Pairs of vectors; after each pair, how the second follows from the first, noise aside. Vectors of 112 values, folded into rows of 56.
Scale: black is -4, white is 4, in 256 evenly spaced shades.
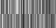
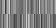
shuffled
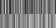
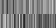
wrapped around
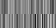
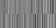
shrunk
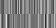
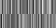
shuffled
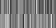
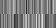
shuffled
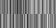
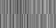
shrunk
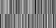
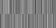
shrunk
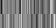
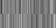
shrunk
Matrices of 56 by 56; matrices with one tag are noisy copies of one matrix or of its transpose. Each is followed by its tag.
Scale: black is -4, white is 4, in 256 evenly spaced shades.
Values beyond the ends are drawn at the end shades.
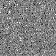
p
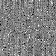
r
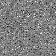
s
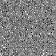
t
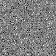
s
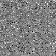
t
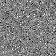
s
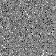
t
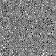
t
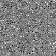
t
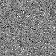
s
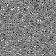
p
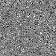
s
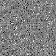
s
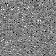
p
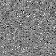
s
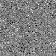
t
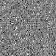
s
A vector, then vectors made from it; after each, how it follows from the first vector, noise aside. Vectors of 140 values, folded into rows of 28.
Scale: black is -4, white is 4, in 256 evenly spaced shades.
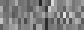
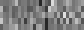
copied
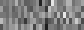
copied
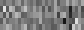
wrapped around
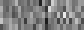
copied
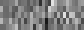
copied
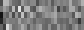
wrapped around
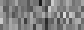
copied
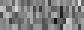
wrapped around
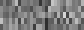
copied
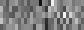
copied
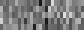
copied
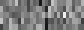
copied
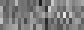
copied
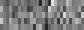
copied
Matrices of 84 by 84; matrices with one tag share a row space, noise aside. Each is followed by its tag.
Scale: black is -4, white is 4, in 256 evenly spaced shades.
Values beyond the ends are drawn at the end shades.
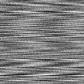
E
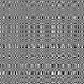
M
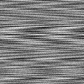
E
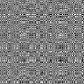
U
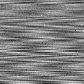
E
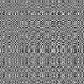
M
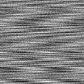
E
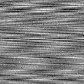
E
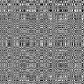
U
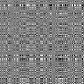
U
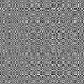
M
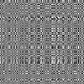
M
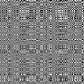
U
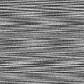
E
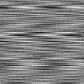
E
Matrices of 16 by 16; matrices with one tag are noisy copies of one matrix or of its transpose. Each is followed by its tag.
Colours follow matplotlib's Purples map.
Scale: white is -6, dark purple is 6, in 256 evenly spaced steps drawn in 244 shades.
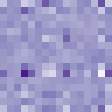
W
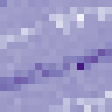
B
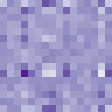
W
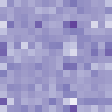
W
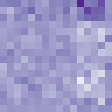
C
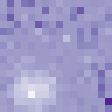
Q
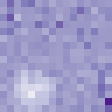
Q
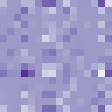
W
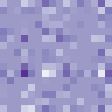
W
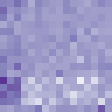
C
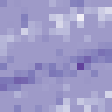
B
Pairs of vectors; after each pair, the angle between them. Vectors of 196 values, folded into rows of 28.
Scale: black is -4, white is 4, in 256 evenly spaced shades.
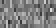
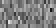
nearly opposite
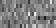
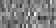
nearly parallel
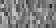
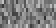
nearly opposite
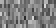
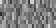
orthogonal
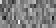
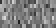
nearly opposite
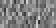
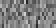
nearly opposite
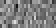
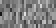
orthogonal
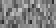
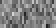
partly aligned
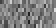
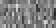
partly opposed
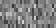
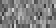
partly aligned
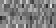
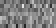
nearly opposite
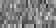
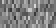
orthogonal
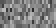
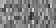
nearly opposite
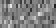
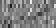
nearly opposite
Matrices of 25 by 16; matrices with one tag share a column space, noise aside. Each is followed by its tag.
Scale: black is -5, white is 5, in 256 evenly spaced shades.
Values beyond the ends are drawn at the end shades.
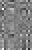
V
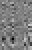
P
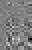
P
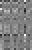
V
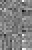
V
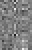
V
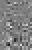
P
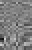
P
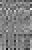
V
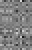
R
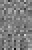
V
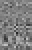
P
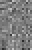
V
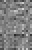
V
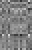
V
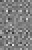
R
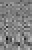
P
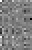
R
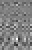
P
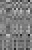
V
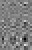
P
